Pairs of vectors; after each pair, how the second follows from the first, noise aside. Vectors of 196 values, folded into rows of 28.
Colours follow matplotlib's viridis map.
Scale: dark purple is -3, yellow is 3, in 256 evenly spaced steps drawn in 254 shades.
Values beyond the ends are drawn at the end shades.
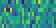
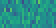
shrunk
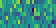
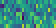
reversed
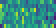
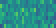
shrunk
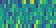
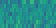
shrunk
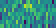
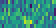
reversed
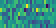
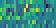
sign-scrambled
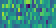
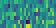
reversed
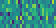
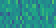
shrunk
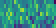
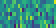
sign-scrambled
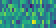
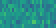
shrunk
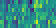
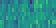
shrunk
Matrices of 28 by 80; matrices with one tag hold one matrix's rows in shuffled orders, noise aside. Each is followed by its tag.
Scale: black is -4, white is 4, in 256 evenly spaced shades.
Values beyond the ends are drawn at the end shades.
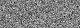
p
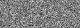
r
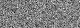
p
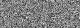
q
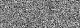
q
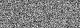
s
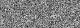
q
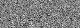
r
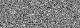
r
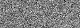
p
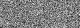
s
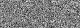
q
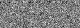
r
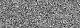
p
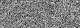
q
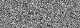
r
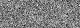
s
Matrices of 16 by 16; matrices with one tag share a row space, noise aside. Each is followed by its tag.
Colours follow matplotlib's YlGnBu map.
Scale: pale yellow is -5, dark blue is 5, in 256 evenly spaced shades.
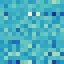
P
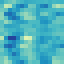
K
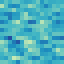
K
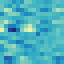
K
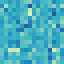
P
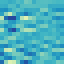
K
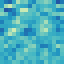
K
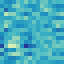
K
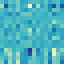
P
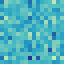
P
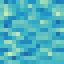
K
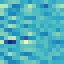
K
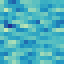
K
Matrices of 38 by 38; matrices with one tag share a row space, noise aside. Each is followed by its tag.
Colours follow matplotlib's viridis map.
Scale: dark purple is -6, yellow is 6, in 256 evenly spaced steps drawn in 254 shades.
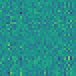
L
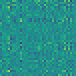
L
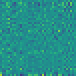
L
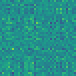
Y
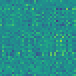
Y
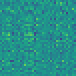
Y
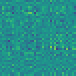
Y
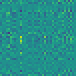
L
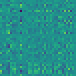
L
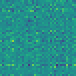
Y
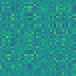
Y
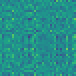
Y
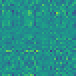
Y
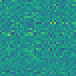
Y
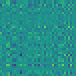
L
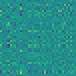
L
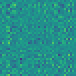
L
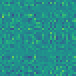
Y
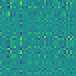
L
